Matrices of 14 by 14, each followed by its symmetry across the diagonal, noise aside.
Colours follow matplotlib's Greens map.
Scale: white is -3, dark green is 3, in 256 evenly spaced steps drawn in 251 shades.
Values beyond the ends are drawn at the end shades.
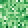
neither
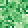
symmetric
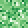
symmetric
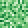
antisymmetric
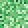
symmetric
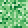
neither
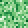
neither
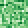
antisymmetric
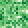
neither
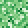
symmetric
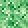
antisymmetric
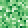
antisymmetric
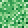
symmetric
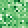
antisymmetric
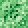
symmetric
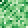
symmetric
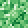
symmetric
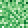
antisymmetric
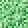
symmetric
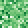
neither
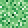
antisymmetric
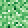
neither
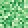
neither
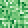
antisymmetric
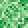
symmetric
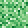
antisymmetric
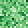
neither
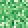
neither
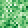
neither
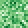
antisymmetric
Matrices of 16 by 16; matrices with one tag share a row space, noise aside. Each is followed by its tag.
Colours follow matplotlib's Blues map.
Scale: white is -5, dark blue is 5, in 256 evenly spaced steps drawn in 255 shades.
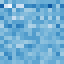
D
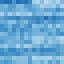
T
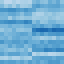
T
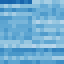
T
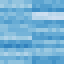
T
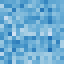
D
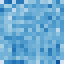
D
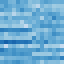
T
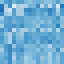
D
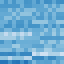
T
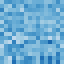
D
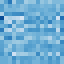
D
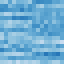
T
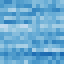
T
